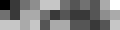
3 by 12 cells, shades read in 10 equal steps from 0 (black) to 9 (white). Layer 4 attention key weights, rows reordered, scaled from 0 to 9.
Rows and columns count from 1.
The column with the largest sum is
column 12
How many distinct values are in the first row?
8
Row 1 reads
0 2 4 5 7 7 4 3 4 3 6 9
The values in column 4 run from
5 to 7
